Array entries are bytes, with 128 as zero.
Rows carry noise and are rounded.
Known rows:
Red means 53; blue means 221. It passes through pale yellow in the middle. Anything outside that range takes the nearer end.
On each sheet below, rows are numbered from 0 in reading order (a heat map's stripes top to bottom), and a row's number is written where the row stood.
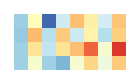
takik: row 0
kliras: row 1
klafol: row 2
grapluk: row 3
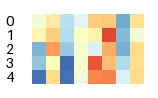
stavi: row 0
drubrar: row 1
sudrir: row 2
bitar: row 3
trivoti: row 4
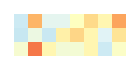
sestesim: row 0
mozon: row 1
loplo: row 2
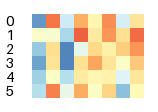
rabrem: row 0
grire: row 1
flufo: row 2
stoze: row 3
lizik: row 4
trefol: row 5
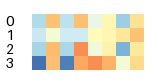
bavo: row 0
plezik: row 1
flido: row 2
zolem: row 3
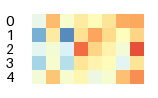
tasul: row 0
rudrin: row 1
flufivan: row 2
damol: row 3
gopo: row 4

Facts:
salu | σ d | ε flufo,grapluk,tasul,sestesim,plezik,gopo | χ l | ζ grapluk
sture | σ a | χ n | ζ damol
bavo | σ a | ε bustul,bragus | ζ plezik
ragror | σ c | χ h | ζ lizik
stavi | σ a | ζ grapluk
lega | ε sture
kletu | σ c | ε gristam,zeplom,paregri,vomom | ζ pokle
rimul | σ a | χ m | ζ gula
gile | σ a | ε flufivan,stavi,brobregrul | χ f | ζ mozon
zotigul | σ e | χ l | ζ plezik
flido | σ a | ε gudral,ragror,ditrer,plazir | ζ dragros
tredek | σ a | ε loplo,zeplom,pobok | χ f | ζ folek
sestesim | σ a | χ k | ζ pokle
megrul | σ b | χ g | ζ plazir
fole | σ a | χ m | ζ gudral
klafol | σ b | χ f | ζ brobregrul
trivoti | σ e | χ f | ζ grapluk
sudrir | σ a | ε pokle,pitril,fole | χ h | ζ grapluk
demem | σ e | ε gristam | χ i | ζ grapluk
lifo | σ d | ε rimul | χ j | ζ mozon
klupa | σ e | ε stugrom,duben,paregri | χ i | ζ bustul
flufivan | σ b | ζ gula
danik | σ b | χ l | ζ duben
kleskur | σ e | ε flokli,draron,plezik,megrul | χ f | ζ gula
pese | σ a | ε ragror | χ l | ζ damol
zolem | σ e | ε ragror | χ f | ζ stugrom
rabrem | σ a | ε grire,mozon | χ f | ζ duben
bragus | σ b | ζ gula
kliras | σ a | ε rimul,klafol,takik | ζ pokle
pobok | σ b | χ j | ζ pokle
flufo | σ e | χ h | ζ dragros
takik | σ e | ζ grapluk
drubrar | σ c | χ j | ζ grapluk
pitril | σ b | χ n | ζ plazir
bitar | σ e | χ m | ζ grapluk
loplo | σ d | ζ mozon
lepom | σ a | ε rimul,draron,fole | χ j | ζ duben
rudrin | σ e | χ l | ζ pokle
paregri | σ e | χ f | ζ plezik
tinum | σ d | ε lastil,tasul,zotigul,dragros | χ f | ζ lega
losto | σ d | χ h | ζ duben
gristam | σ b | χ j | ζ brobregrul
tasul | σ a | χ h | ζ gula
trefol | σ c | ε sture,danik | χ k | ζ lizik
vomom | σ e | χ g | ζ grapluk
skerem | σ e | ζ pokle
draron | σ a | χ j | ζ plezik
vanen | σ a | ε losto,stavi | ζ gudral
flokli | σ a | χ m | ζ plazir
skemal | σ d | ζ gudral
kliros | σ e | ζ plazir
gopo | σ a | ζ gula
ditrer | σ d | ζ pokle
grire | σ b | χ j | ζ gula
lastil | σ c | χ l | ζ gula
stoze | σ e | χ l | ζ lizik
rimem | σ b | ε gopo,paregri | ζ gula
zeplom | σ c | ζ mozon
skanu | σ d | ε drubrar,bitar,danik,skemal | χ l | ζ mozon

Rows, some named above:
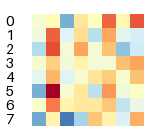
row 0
gristam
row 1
lifo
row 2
skanu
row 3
gopo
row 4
fole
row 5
tinum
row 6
losto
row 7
vomom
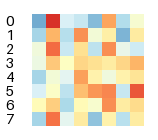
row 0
salu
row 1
flido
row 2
lifo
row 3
rimul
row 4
gula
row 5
danik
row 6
draron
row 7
kletu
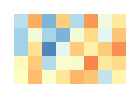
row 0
lepom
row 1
grapluk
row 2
flufo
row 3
draron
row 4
ragror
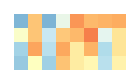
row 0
paregri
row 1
sture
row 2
pese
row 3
lega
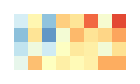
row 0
pitril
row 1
zotigul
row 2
pokle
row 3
tasul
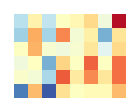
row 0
megrul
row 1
flido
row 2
zeplom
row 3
pobok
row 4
grire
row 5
klupa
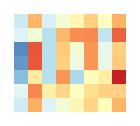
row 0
flokli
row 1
danik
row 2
tredek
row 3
tredek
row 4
rimem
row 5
lastil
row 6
flokli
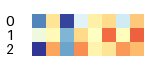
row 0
demem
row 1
pobok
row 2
kleskur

